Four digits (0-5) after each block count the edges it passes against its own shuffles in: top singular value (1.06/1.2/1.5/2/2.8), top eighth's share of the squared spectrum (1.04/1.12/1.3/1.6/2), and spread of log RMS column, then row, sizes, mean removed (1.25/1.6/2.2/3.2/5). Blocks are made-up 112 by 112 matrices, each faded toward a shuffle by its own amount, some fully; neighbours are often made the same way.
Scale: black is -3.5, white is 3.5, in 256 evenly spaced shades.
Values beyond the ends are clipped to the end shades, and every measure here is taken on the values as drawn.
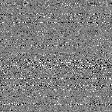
2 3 0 4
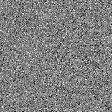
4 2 1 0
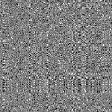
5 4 3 2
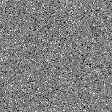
3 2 1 0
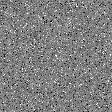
2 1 0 0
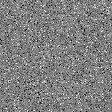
3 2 0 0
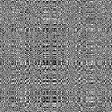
5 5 4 4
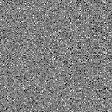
4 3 2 2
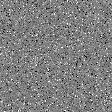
0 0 0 0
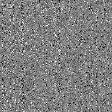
1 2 3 0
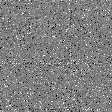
1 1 0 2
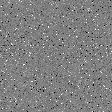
1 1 0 0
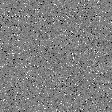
1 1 0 1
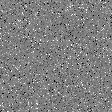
0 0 0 0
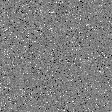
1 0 0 0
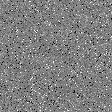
0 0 0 0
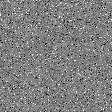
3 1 0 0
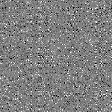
4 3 2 2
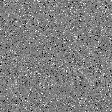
3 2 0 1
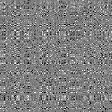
5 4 3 3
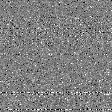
3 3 0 3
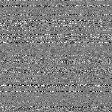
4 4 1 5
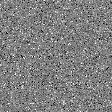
2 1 0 2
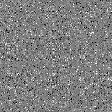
4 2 1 1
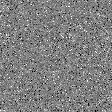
3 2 0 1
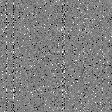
4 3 2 0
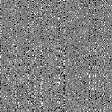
4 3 3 1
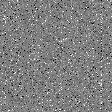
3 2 1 0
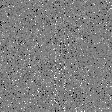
2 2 1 0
